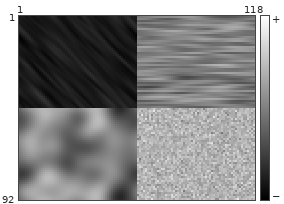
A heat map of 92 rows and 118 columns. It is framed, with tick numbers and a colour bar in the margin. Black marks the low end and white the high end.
The table splits into 2 rows of 2 panels. Panel 1,1: very low, slanting down to the right, faint in contrast. Panel 1,2: middling, streaked across. Panel 2,1: middling, smooth, strong in contrast. Panel 2,2: high, fine-grained.
